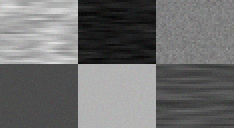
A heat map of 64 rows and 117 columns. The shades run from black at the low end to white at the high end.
It is made of 2 by 3 panels. Panel 1,1: high, streaked across. Panel 1,2: very low, streaked across, faint in contrast. Panel 1,3: middling, fine-grained, faint in contrast. Panel 2,1: low, flat. Panel 2,2: high, flat. Panel 2,3: low, streaked across, faint in contrast.
